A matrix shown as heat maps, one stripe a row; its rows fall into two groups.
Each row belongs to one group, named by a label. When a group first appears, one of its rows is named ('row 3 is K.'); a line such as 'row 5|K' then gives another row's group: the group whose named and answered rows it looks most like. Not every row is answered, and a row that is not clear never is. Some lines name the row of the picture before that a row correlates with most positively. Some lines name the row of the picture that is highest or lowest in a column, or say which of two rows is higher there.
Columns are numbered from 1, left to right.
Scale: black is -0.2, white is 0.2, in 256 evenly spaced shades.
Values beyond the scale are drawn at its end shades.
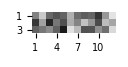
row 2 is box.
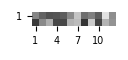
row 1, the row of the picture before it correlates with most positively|2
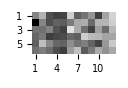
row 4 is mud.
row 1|box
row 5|box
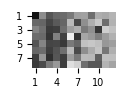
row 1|mud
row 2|mud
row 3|box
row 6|mud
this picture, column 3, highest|8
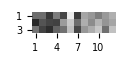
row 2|mud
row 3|mud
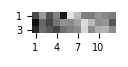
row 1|box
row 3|mud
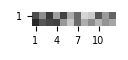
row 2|mud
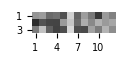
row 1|box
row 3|box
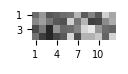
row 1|box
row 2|box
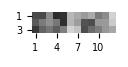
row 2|box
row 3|box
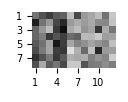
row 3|box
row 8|box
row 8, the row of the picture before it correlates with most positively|3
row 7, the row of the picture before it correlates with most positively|1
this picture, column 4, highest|8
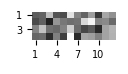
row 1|box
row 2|mud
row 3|box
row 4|mud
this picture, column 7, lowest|4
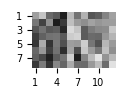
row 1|box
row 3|box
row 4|box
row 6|mud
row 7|mud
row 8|mud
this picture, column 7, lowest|7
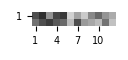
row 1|box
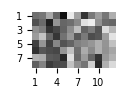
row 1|box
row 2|mud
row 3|box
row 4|box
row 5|mud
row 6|mud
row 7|box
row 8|box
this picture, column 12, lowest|2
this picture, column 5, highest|6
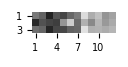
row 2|mud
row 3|mud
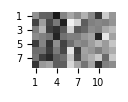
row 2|box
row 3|box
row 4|box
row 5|mud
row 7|mud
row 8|box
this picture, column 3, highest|8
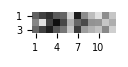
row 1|mud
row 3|mud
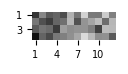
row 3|box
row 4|mud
